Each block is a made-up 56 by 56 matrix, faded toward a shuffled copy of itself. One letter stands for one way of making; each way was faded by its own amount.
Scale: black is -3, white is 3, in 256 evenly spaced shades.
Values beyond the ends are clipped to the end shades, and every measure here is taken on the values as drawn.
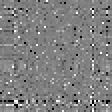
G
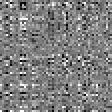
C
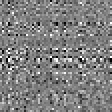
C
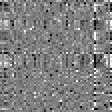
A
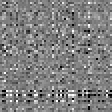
C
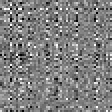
C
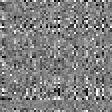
C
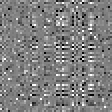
A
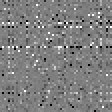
G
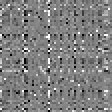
A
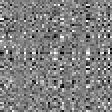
C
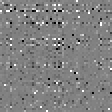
G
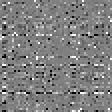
G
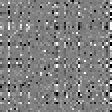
A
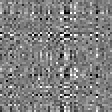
C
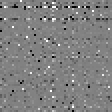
G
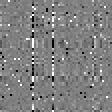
A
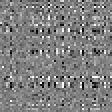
C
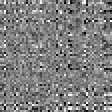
C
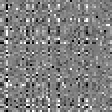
A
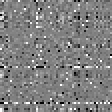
G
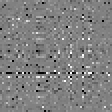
G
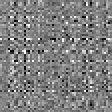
C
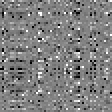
G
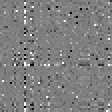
G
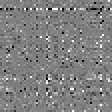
G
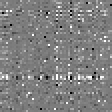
G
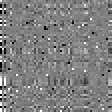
A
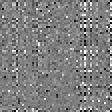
A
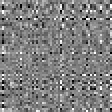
C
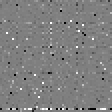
G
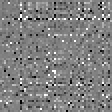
G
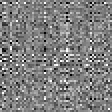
C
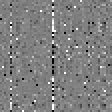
G
